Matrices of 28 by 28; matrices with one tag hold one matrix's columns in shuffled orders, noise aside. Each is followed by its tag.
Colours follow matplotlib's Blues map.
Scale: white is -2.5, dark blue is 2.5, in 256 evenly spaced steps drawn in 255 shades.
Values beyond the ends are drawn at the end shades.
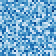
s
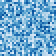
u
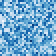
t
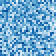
s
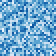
s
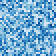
t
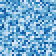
s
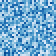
u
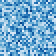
s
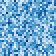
u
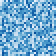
u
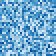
s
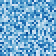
s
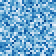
s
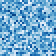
s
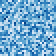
s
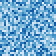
s
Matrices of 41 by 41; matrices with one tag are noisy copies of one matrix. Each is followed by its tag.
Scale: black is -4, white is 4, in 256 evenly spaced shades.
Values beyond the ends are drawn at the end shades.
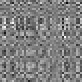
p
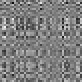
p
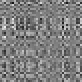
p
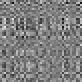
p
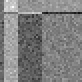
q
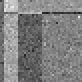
q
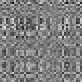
p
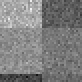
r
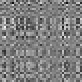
p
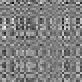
p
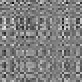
p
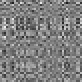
p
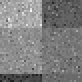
r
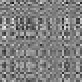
p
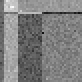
q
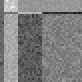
q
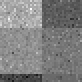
r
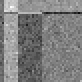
q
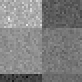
r
